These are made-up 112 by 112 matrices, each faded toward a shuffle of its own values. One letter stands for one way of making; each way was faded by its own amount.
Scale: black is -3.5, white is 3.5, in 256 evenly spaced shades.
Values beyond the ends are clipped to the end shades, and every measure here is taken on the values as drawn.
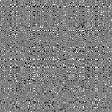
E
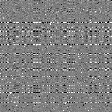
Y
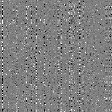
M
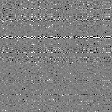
Y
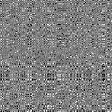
E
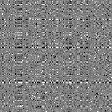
E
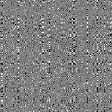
M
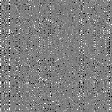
M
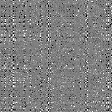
M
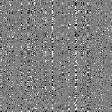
M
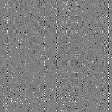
M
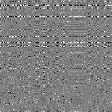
Y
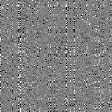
M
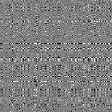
Y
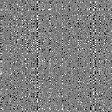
M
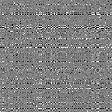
Y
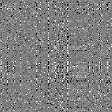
M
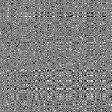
E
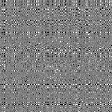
Y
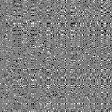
E
